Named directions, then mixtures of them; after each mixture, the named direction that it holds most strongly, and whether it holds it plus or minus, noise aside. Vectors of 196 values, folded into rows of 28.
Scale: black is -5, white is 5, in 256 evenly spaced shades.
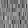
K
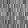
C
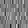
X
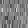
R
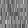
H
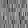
K, plus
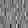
X, plus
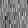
K, minus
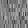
K, plus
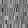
R, minus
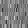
R, minus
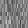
H, plus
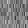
C, minus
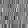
R, plus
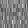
K, minus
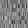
K, plus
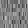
K, plus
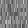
H, plus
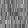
H, plus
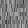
H, minus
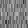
H, minus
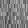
C, plus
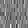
X, minus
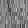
H, plus
